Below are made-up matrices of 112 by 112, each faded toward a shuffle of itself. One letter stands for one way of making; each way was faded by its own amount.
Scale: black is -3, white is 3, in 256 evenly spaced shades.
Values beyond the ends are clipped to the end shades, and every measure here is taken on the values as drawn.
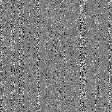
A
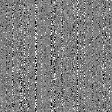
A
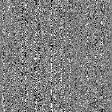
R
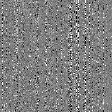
A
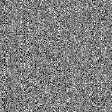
R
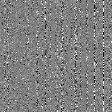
A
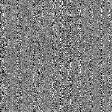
R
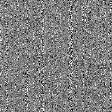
R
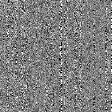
R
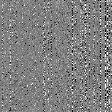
A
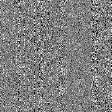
R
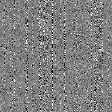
A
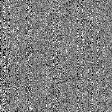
R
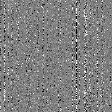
A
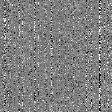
A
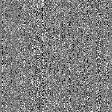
R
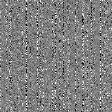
A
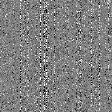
A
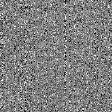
R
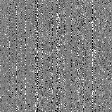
A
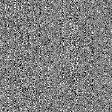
R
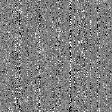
A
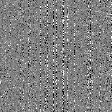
A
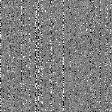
A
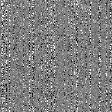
A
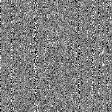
R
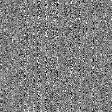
R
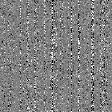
A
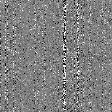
A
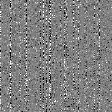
A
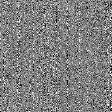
R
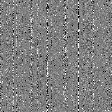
A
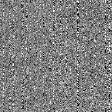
R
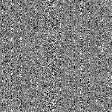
R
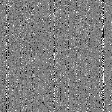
A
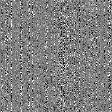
A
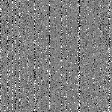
A
